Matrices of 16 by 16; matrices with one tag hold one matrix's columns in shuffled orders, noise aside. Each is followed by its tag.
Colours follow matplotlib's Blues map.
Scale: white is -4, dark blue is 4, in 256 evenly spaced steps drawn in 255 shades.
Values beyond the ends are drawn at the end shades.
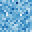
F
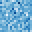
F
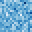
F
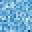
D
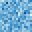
F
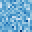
D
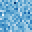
F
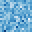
D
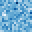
F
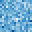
D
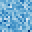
D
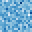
F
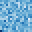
D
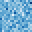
F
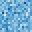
F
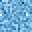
F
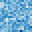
D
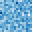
F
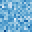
D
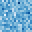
F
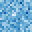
F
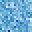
D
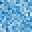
F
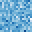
D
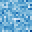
D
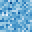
F
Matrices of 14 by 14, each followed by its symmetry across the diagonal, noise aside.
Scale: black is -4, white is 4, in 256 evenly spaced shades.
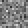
antisymmetric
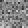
neither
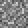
symmetric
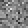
neither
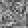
antisymmetric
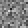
antisymmetric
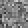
antisymmetric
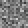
neither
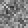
symmetric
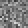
neither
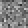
antisymmetric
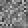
symmetric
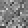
neither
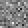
neither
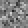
antisymmetric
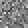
symmetric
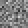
antisymmetric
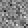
symmetric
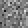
neither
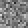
neither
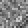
symmetric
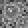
symmetric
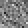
antisymmetric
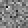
symmetric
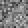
symmetric
